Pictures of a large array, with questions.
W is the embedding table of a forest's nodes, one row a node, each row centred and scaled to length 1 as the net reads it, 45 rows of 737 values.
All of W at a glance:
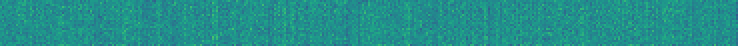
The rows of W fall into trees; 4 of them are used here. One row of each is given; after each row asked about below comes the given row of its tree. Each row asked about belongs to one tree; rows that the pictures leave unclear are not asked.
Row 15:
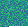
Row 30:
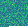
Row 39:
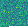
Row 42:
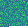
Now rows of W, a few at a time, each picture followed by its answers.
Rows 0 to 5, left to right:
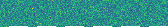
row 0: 39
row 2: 39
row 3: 15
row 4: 15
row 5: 42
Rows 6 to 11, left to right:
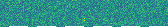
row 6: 15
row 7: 30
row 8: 15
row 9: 42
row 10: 39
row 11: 39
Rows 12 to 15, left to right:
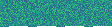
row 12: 42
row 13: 39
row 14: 15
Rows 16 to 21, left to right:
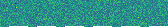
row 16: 30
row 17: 42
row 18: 42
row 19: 15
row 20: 30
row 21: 39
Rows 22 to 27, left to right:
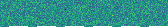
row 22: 15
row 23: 30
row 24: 30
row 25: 39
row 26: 39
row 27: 15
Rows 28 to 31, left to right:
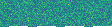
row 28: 42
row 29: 42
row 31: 15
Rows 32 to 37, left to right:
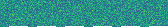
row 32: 42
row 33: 30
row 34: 30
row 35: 42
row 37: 39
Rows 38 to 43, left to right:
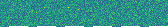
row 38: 15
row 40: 15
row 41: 30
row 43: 15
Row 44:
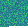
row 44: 30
